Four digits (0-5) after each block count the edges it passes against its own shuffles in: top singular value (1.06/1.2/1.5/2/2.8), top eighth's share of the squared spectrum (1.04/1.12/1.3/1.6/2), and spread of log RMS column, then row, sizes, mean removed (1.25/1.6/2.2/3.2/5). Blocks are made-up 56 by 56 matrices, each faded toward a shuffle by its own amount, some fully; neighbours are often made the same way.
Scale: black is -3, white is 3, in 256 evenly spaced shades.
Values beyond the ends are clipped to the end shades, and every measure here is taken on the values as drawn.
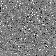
0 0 0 0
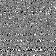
2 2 0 3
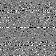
2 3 0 3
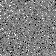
0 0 0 0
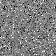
0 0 0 0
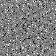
2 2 1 0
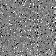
3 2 1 0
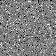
0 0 0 0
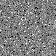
1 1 0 0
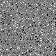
0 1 0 0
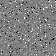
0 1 0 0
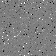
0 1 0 0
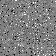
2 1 0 0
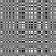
5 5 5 4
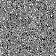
2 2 0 0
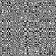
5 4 3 3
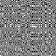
5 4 3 3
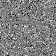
0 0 0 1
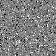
3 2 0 1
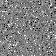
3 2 1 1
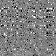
4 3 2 2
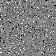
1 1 0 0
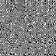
4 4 2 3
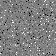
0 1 0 0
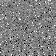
2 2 0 1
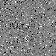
3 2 0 1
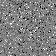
1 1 0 0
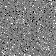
0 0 0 0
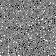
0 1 0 0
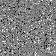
0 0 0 0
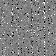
2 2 2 0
